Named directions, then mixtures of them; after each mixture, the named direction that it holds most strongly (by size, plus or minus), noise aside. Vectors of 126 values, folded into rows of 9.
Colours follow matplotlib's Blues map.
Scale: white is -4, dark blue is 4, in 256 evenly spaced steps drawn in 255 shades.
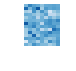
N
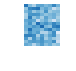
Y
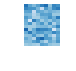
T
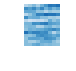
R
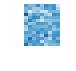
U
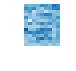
T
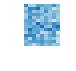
Y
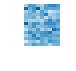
N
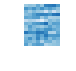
R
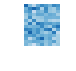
Y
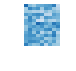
Y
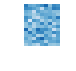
T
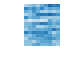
R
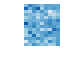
N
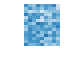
U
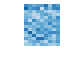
T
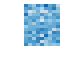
U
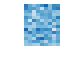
T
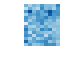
N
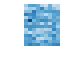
T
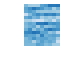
R
